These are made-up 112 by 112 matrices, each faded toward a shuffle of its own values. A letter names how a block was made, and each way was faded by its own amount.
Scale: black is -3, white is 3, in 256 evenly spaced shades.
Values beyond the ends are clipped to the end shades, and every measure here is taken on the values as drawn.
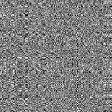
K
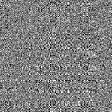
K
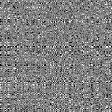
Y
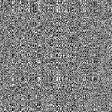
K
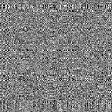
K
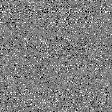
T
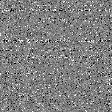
T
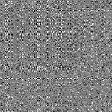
Y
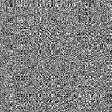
K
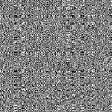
K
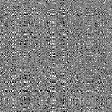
Y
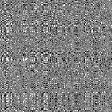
Y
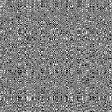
Y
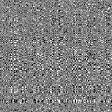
Y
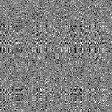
Y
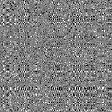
Y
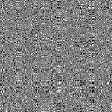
Y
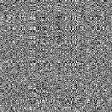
K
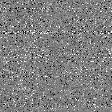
T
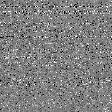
T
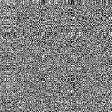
K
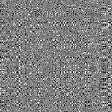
Y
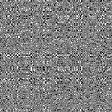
Y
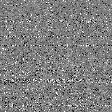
T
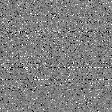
T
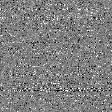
T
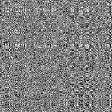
K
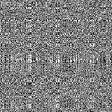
K
